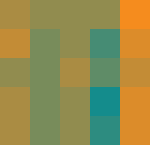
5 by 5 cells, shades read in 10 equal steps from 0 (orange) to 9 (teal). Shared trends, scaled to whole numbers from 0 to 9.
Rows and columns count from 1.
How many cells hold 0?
1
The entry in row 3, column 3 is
3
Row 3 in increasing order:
2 3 4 5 6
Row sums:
15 19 20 22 21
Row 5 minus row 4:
0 0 0 -1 0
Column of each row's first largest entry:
2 4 4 4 4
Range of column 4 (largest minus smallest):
5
